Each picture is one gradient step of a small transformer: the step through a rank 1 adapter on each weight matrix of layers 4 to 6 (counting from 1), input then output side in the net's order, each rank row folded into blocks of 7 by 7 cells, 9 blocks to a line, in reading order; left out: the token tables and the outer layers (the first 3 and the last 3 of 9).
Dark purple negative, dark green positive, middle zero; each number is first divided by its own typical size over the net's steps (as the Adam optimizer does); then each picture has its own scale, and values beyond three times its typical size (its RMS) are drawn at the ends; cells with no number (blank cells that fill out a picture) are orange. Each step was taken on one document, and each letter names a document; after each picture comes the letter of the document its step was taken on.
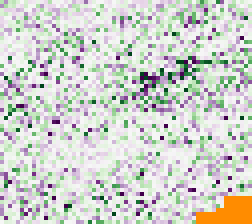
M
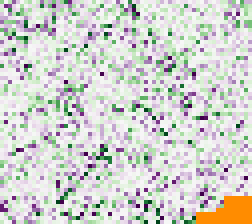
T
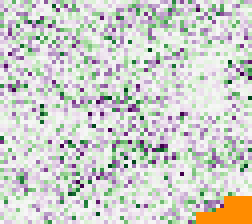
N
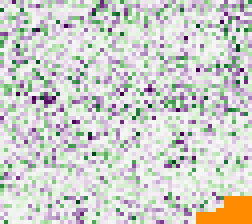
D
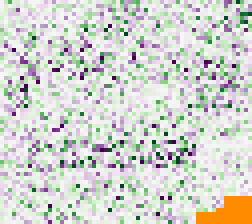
D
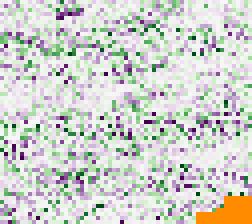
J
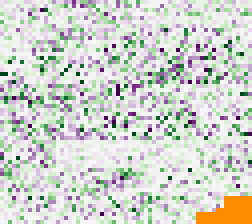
M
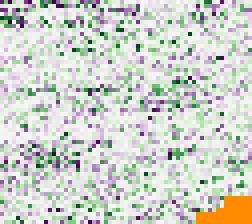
N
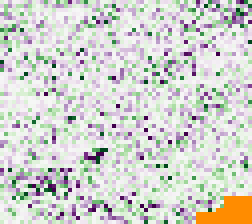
D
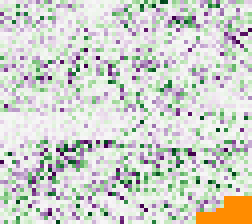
N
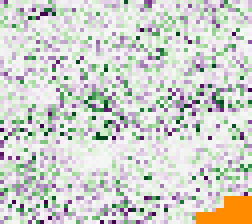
M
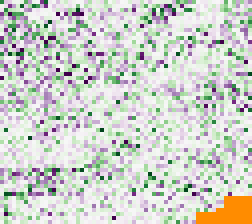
J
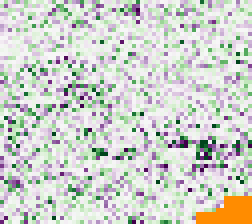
M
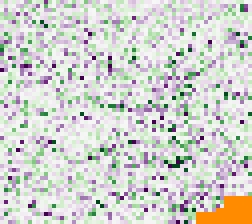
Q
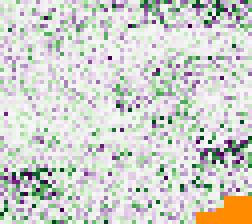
N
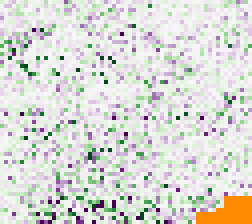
T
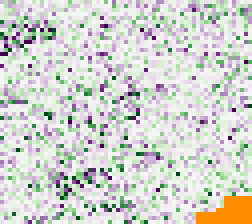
D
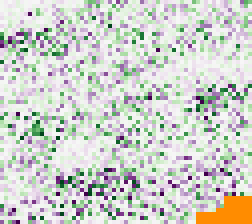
J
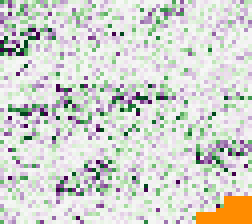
T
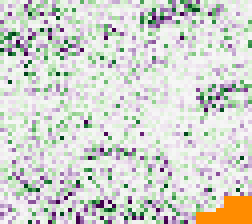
T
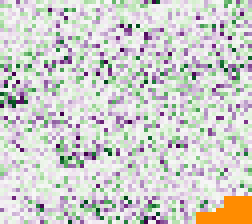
D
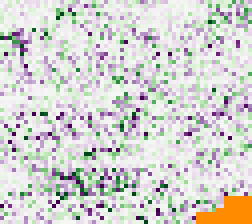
T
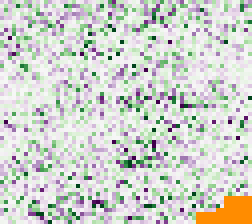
Q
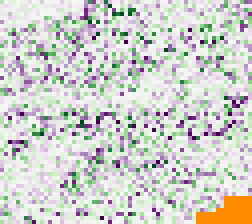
J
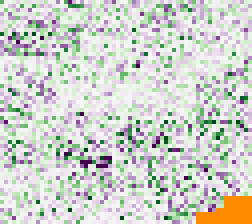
J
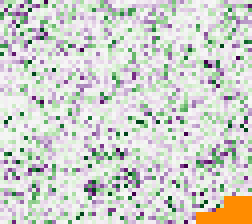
Q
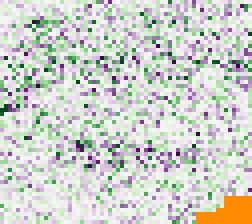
D
